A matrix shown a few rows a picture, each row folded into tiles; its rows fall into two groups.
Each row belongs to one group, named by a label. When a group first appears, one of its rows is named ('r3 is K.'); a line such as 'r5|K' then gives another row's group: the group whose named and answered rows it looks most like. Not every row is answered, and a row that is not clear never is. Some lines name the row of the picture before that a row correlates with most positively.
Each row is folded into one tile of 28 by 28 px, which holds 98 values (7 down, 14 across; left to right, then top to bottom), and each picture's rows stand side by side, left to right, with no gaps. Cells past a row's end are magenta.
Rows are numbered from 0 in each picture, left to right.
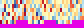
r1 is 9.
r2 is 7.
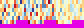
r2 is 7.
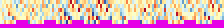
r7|9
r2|9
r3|9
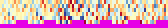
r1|9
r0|9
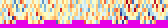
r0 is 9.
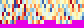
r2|9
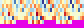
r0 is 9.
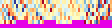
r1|9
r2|9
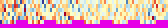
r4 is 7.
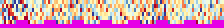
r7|7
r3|9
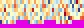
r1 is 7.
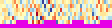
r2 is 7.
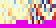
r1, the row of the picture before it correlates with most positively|1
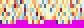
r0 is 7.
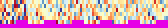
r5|9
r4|7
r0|7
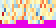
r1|9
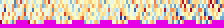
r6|9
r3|7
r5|7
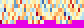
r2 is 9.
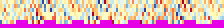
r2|9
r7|9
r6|9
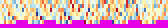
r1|9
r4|7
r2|9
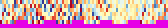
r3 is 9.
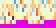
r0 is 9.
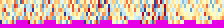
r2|9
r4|9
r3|7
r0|7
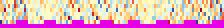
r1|9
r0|7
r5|7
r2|9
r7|7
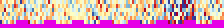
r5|7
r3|9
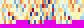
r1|7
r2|9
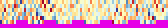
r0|7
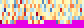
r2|7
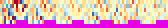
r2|9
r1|9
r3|9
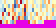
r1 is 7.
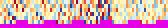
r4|7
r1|9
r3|7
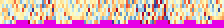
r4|7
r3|7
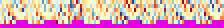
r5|7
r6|9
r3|9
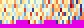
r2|7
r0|7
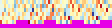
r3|9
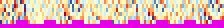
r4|7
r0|7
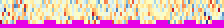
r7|9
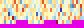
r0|9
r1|9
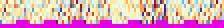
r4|9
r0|7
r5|7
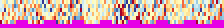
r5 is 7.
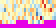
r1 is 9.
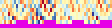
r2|9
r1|9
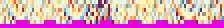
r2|9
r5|7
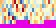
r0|9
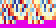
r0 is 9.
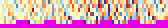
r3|7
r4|7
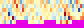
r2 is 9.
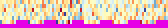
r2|7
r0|7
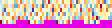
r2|7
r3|9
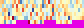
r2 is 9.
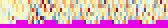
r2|7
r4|7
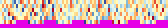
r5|9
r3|7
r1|7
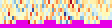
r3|9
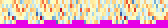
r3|7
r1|9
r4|9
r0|9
